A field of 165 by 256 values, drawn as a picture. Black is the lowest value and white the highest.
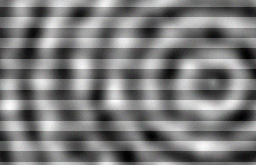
Stripes: horizontal, repeating 8 times. Slope: none. Ninth with the lowest average: bottom middle. Rings: centred on the middle right.
